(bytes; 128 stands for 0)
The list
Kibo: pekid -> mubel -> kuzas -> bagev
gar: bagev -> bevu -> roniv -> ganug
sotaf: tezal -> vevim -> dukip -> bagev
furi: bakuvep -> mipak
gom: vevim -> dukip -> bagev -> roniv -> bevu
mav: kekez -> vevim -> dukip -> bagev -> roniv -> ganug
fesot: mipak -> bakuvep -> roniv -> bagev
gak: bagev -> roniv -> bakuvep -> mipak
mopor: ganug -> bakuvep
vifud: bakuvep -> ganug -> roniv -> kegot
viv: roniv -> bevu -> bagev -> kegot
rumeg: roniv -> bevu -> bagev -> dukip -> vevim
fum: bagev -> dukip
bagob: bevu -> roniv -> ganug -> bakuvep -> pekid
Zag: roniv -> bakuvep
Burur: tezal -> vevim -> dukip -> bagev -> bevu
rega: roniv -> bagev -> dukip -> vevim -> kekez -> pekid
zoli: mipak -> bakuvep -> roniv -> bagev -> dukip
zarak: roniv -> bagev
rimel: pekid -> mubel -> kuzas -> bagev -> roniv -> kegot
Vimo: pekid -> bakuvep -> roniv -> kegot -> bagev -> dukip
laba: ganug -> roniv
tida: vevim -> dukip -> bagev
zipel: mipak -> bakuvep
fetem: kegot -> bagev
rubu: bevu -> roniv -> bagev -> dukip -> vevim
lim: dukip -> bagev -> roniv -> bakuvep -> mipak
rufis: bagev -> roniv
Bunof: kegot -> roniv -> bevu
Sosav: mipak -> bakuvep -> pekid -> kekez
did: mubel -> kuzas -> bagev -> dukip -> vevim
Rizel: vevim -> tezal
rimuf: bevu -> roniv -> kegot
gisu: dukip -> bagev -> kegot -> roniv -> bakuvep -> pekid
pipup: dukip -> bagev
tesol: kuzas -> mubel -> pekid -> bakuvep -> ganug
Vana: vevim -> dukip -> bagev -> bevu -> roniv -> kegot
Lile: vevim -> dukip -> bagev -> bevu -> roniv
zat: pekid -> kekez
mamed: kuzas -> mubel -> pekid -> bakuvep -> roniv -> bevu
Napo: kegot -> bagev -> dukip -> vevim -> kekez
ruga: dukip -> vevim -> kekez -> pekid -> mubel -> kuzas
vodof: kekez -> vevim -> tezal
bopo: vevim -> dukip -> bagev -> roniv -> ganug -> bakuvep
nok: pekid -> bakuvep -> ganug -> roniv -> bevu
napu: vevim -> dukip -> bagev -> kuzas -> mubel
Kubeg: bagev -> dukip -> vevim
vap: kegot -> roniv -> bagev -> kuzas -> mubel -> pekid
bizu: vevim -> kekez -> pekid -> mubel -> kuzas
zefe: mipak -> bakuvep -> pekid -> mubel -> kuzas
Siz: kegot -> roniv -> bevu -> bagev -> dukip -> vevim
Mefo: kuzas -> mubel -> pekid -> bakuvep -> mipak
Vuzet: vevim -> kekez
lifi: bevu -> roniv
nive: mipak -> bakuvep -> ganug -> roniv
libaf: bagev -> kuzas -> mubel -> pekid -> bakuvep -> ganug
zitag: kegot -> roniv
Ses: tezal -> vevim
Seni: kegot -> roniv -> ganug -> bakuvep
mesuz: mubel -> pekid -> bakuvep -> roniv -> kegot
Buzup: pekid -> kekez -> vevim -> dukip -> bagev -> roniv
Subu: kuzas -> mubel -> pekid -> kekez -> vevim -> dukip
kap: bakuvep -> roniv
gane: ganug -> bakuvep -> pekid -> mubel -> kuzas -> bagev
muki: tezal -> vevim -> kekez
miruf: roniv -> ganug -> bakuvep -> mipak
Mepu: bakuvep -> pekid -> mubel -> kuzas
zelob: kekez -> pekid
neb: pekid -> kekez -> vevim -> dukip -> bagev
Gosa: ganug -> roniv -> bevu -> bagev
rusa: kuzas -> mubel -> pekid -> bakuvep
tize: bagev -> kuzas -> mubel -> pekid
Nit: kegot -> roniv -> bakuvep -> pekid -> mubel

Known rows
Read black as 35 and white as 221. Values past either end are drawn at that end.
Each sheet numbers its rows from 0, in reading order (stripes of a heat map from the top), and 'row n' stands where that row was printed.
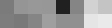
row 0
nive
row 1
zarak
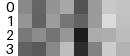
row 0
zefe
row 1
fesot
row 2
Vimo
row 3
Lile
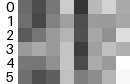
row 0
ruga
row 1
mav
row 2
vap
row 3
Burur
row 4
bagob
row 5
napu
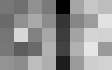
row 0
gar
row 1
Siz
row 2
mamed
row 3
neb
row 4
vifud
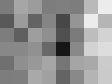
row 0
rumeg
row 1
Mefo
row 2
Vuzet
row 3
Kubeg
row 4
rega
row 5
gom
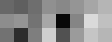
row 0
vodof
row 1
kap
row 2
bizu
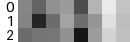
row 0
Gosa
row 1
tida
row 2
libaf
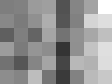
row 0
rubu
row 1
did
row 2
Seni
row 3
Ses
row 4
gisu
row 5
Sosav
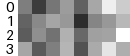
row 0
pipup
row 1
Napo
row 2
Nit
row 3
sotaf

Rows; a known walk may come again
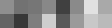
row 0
furi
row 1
bizu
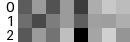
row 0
tesol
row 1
mav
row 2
Buzup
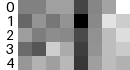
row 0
rubu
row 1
rufis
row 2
Ses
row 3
Vana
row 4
Burur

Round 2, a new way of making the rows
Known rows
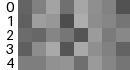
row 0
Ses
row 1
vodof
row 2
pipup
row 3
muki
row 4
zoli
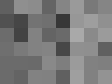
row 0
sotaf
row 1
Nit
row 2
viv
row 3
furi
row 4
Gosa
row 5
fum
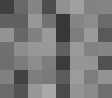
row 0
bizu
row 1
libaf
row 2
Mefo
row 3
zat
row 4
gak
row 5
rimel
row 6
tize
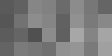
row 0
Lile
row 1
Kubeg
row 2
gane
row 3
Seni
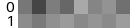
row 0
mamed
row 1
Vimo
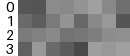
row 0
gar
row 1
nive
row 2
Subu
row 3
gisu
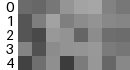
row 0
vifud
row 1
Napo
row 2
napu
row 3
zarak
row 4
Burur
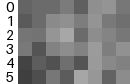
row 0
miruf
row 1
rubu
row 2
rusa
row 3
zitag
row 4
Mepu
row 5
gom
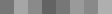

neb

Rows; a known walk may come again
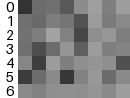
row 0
ruga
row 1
pipup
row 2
Sosav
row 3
Kibo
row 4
fesot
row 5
Burur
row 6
Vimo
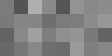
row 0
vap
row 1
Subu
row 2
Vuzet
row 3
tida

